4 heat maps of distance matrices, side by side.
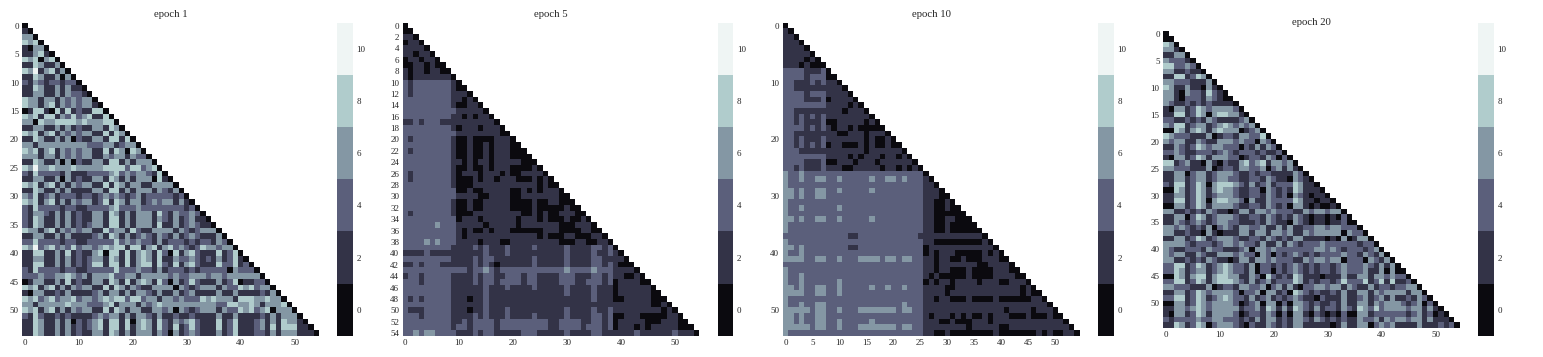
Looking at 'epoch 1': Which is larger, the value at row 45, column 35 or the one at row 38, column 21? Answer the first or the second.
the second
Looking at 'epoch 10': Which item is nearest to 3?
7
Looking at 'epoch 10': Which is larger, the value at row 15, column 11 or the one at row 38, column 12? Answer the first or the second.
the second
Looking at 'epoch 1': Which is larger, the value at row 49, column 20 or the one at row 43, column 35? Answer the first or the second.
the first
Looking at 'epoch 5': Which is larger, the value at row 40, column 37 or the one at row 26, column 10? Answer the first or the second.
the first
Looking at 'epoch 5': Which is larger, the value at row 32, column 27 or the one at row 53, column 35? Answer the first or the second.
the second
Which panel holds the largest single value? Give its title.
epoch 1
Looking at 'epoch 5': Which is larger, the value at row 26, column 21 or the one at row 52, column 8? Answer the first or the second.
the second
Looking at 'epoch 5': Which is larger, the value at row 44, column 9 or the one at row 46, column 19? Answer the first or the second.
the second
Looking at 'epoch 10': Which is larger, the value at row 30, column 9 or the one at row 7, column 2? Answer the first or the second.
the first
